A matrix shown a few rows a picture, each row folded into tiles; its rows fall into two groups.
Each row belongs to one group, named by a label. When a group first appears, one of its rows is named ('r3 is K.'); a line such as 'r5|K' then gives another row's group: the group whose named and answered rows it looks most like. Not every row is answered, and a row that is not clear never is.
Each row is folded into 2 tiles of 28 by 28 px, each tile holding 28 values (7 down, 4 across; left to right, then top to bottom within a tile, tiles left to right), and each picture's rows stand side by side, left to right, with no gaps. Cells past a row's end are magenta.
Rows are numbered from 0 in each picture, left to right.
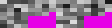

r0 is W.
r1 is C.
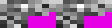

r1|W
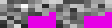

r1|W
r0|W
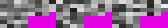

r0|C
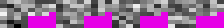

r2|W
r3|C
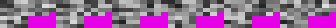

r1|C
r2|C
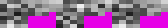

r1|W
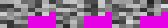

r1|C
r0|C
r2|C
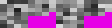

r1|C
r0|W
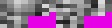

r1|C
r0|C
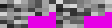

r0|C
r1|W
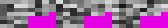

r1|W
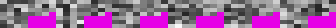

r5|C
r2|C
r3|W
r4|W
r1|C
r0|W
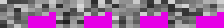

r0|W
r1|C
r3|W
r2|C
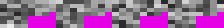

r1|W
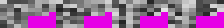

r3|C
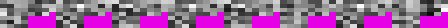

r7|C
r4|W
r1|W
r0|C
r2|W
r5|C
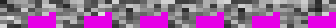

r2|W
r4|W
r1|C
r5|C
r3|W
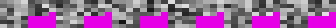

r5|C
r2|C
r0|C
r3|W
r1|C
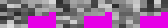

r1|C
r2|C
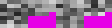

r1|C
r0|W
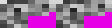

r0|W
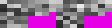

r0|W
